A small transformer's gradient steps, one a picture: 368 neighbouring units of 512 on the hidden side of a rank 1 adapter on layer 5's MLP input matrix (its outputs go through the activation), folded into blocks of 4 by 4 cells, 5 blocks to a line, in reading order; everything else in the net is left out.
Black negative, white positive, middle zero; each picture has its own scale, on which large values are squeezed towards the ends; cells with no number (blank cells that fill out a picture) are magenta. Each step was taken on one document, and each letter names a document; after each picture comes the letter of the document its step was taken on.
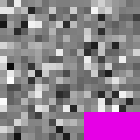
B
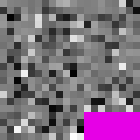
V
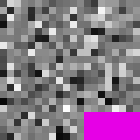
B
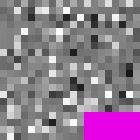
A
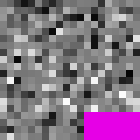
A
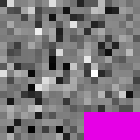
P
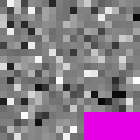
B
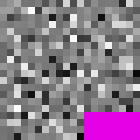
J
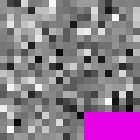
P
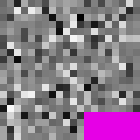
A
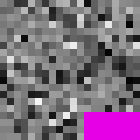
J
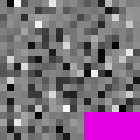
P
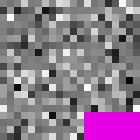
V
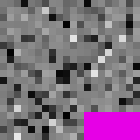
J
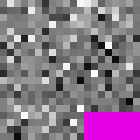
J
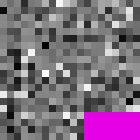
V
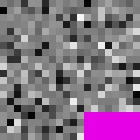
J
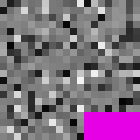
J
